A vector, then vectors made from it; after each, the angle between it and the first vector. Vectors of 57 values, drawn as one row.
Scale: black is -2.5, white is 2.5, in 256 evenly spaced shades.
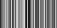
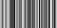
orthogonal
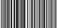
nearly opposite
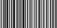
partly opposed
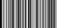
partly aligned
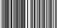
nearly opposite
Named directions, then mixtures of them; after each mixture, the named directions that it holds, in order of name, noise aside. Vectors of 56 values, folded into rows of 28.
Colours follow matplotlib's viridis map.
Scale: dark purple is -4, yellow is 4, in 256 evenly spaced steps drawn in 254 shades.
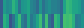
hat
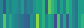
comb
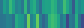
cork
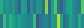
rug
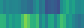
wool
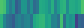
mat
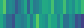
cork, mat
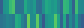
cork, hat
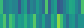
rug, wool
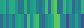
cork, rug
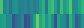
comb, mat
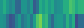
hat, mat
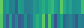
comb, hat, mat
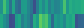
hat, mat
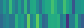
cork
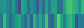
hat, mat, rug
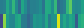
comb, hat, rug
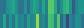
comb, cork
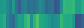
hat, mat, wool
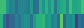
mat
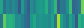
comb, rug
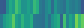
mat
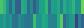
mat, rug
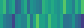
cork, mat
